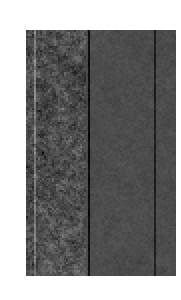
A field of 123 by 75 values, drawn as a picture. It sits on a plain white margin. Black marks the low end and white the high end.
A vertical seam about 40% of the way across splits the table, and the right part is calmer. Columns 5, 32 and 65 stand out from the rest. The grain runs up and down. Overall the values sit about 30% of the way up the scale.
